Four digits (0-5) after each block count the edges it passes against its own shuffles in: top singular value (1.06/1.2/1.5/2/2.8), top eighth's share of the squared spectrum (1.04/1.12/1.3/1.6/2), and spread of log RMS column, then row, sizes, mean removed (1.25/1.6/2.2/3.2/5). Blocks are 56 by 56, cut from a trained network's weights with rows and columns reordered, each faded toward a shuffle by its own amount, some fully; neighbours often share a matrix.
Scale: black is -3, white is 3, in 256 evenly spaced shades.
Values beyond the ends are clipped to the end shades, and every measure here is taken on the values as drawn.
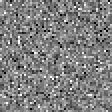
0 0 0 0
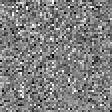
3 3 2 1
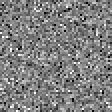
0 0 0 0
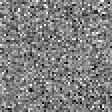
0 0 0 0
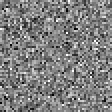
2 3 0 1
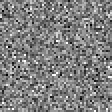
0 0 0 0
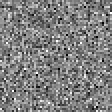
2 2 0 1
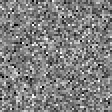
0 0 0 0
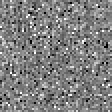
1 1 0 0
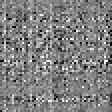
3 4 0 4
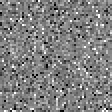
0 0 0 0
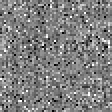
2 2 0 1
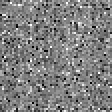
1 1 0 1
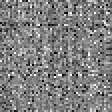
3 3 0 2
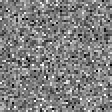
0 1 0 0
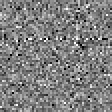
2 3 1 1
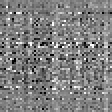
3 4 0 4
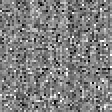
2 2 0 2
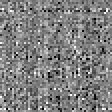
3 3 0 3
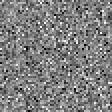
2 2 1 0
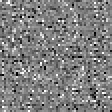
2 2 2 0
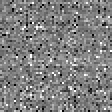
1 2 1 0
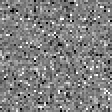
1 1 0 0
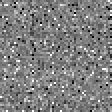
1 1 0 0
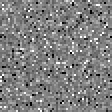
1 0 0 0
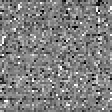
1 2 1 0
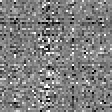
3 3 3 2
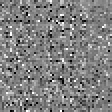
2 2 2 1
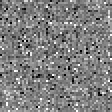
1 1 0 0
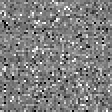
1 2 2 0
